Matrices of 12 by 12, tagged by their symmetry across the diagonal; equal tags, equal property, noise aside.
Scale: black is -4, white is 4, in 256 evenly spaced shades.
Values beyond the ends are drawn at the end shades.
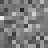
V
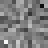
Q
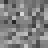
Q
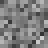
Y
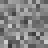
V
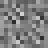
Q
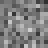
V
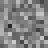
V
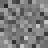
Y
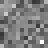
Y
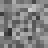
Q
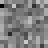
V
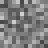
Y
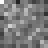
Y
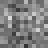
Q
